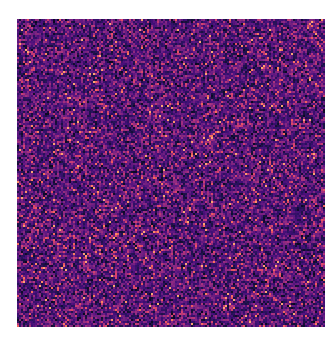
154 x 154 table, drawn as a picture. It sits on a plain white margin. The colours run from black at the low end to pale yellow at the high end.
There is no overall slope. Overall the values sit about 30% of the way up the scale. The grain is fine, like static. The values are skewed, with a long tail toward high values.
